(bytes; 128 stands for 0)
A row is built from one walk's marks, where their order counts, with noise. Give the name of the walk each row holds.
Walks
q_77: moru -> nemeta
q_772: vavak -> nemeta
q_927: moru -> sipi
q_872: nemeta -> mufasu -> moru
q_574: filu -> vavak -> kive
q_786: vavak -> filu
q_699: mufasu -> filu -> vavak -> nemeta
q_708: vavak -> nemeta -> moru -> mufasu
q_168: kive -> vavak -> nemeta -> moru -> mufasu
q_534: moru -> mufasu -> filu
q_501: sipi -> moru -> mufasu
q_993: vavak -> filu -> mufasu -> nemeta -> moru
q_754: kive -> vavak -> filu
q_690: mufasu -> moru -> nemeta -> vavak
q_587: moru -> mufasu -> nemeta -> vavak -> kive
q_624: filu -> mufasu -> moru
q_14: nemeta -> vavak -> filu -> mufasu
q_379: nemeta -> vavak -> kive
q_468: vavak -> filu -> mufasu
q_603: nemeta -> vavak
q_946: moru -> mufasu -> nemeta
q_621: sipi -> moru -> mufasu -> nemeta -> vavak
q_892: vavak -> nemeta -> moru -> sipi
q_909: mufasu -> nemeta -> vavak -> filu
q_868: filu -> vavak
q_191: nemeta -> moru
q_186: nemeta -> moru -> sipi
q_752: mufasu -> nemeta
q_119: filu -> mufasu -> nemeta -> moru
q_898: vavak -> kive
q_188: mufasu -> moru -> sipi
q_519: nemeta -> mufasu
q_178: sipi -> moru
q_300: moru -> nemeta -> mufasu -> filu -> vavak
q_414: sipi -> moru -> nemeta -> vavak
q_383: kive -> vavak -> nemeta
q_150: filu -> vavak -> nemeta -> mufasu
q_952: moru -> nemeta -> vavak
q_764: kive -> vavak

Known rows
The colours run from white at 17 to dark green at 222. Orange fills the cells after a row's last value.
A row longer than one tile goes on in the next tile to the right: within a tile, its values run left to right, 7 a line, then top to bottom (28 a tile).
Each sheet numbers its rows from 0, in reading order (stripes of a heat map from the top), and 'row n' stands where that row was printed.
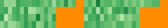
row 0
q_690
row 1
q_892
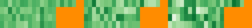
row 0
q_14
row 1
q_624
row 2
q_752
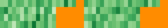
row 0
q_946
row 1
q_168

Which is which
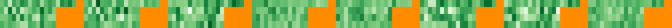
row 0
q_603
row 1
q_772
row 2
q_191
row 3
q_993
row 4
q_699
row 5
q_519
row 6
q_77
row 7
q_300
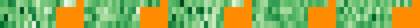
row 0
q_868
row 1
q_952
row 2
q_786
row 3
q_909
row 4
q_534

